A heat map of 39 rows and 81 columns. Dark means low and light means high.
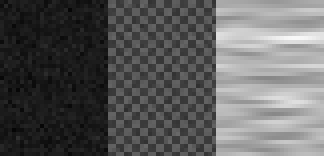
It is made of 1 by 3 panels. Panel 1,1: very low, fine-grained, faint in contrast. Panel 1,2: low, checkered. Panel 1,3: high, streaked across.
